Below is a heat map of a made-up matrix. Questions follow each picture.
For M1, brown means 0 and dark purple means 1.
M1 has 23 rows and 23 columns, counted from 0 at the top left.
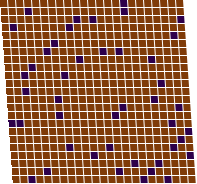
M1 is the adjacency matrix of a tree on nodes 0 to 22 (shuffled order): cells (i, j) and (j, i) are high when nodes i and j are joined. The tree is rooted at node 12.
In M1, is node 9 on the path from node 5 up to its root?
no
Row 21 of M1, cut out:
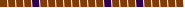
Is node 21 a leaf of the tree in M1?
no
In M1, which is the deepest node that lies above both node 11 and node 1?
18
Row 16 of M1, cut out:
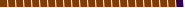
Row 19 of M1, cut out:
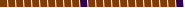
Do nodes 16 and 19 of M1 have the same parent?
yes
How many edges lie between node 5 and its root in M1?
2
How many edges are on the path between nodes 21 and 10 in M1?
11
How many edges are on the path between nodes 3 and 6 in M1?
6
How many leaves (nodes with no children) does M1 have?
8
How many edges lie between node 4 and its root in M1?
5
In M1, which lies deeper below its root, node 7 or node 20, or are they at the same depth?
the same depth
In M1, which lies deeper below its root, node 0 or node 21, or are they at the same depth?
the same depth
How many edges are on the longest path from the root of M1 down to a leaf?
7
